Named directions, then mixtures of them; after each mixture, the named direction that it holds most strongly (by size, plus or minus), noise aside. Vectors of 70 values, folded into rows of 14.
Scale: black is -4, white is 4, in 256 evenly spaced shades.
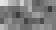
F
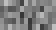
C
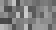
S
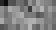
F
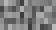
C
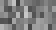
S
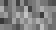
S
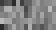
S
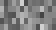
C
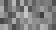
S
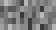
C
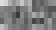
F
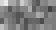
F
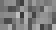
C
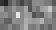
F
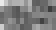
F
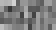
S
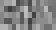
S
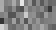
S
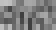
C
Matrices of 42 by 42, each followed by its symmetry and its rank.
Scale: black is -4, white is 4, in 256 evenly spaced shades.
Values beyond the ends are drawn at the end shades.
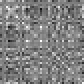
symmetric, rank three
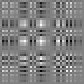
symmetric, rank one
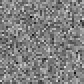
neither, full rank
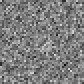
symmetric, full rank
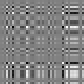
symmetric, rank one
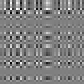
neither, rank one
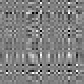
neither, rank two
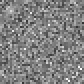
symmetric, full rank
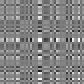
symmetric, rank one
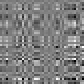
neither, rank two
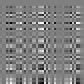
neither, rank one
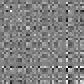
symmetric, rank three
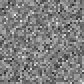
symmetric, full rank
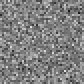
neither, full rank
